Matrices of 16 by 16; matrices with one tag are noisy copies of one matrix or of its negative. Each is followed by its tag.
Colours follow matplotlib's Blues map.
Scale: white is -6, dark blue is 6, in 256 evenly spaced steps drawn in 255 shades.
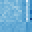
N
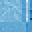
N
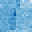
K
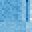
N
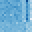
N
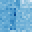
K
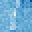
K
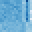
N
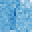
K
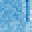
N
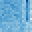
N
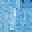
K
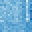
N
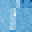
K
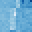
K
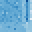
N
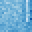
N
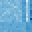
N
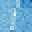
K
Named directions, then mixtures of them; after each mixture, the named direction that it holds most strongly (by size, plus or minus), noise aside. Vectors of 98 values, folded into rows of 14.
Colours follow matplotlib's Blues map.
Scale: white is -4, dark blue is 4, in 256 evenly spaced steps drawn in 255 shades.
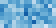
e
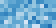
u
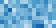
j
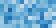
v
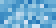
u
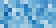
j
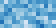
j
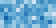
v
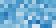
u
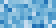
j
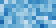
j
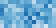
e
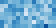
e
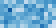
v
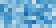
e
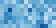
v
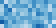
j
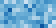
j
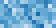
j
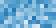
u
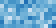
v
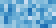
v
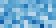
j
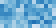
e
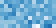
u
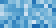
e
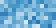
u
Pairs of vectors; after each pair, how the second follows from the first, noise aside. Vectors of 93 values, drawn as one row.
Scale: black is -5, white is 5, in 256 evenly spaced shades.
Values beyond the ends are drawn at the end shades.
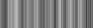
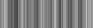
negated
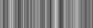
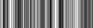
scaled up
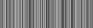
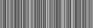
negated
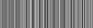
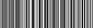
scaled up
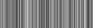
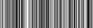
scaled up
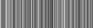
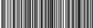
scaled up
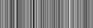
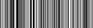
scaled up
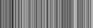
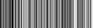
scaled up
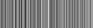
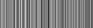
negated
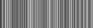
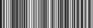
scaled up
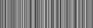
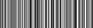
scaled up
